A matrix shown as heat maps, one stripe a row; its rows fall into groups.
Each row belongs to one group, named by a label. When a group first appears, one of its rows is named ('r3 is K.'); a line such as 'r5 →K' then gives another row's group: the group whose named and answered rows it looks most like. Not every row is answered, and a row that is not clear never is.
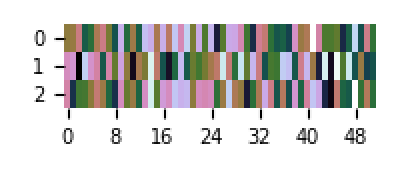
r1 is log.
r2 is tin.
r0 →tin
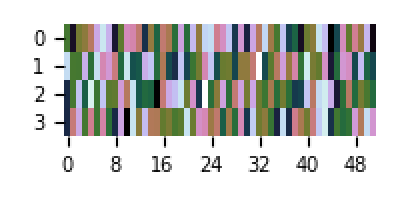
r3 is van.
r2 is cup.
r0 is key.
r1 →log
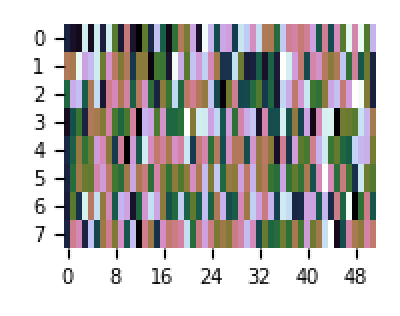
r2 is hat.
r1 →hat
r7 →cup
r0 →log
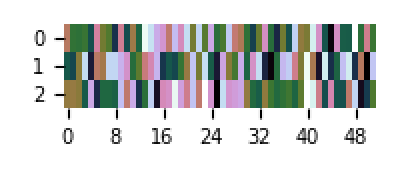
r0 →tin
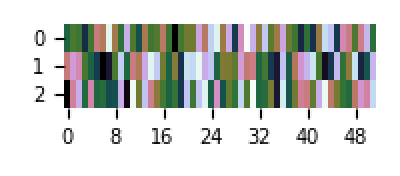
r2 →van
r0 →key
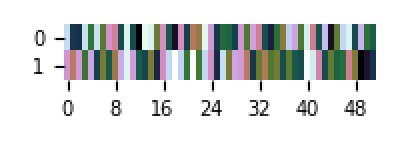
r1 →cup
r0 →log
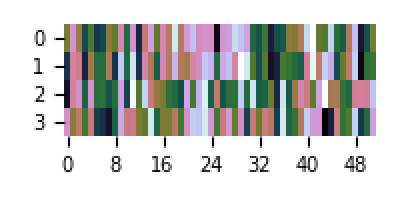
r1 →cup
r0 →cup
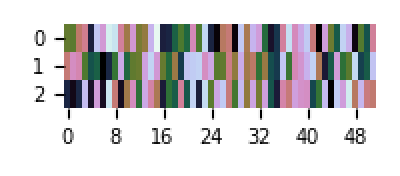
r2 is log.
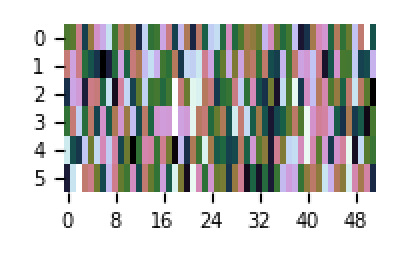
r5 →hat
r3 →cup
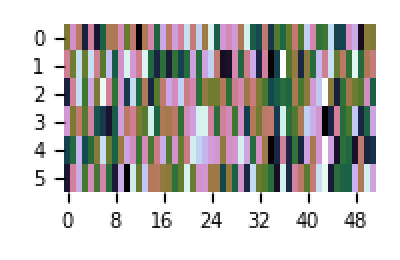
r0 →cup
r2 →cup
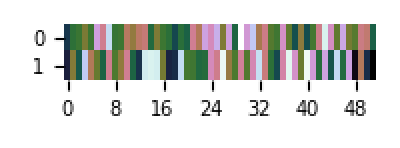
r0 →key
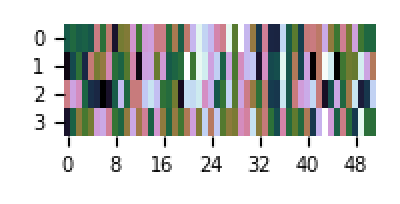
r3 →key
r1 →key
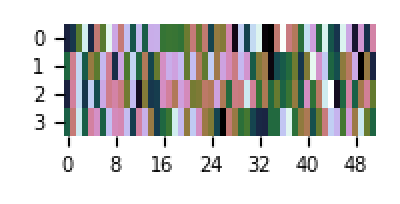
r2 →cup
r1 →cup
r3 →hat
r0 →log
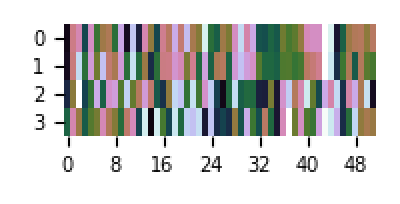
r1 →cup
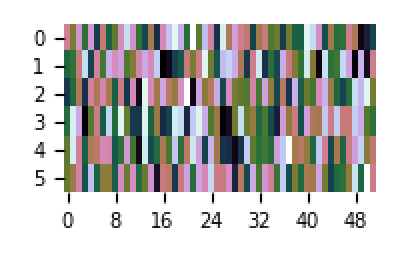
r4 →hat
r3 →hat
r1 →log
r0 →cup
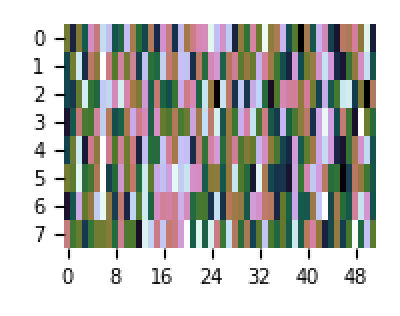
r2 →log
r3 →key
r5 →tin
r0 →key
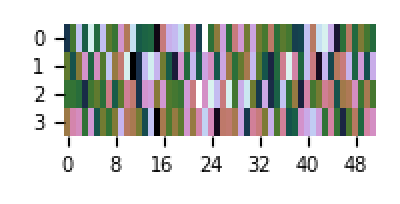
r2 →key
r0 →cup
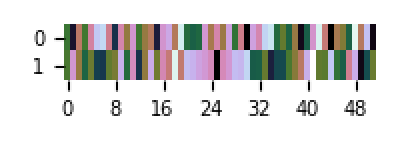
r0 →tin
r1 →cup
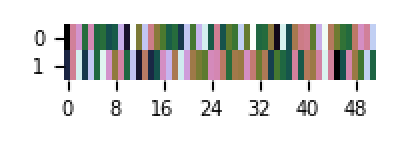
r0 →van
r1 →cup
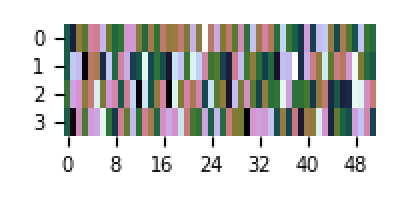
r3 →tin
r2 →hat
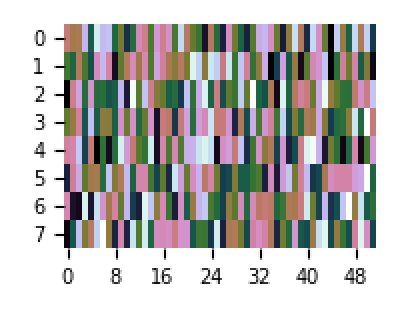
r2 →van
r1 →key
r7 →tin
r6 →log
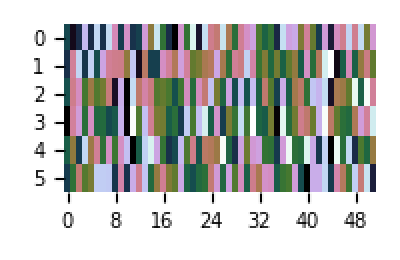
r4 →log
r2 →van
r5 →tin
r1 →cup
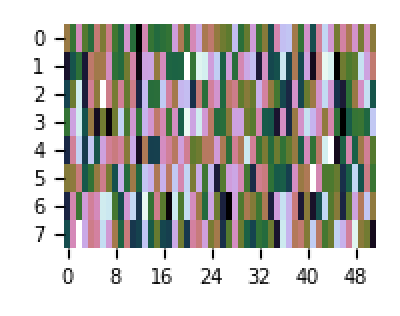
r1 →key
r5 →tin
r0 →hat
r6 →hat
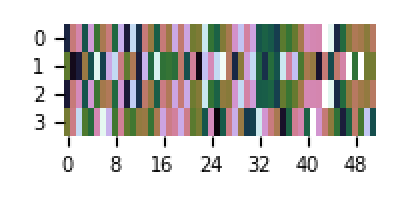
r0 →cup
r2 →cup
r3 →tin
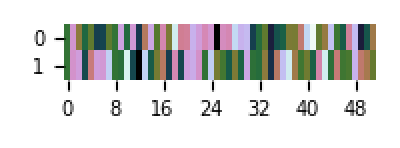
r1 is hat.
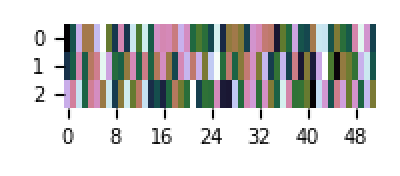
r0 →tin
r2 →hat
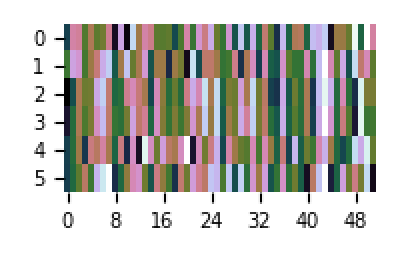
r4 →tin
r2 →key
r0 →van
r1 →hat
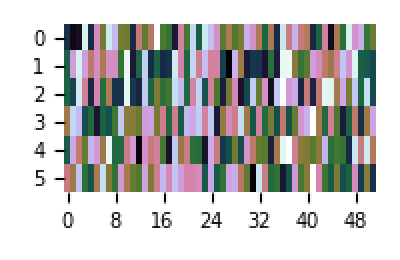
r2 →hat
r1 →hat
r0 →log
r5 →tin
